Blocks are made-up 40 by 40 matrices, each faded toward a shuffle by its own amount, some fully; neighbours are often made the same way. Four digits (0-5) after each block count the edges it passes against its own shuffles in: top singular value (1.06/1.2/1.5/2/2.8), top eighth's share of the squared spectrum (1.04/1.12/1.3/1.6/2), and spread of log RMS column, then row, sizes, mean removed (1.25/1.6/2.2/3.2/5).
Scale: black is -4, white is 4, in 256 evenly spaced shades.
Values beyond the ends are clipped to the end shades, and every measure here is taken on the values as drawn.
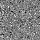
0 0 1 0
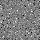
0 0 0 0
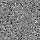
1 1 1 0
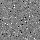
0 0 0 0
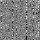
2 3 3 0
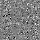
1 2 2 0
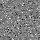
0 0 0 0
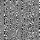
1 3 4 0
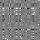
4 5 2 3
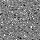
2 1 0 0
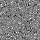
2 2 0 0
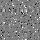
2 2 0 0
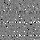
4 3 0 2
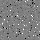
1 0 0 0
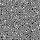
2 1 0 0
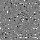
3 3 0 1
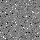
0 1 0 0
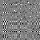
4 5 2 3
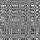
4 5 2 3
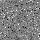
0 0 0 0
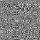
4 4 2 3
